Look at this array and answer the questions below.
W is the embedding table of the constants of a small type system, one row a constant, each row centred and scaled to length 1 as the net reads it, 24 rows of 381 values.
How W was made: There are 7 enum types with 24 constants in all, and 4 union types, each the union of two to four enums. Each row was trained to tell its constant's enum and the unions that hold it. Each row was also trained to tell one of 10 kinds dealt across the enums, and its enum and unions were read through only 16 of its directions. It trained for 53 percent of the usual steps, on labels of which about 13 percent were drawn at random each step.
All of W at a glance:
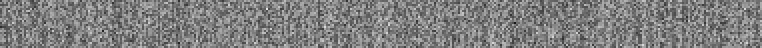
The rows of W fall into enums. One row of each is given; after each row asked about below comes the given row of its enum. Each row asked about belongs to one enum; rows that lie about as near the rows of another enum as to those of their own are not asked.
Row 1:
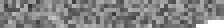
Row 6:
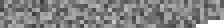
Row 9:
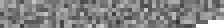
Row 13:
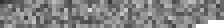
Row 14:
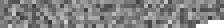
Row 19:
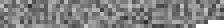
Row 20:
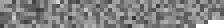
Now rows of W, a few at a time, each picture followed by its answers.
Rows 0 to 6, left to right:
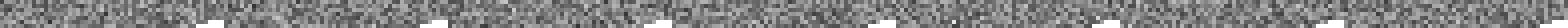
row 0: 6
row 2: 13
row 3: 1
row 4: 19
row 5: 6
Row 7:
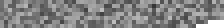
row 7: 6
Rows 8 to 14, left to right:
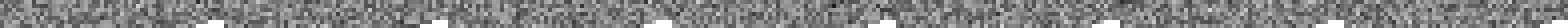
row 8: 13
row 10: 1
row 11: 20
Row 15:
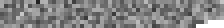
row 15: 1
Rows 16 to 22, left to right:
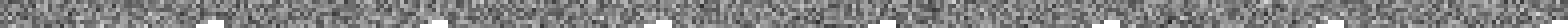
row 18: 20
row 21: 13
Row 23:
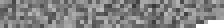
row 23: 6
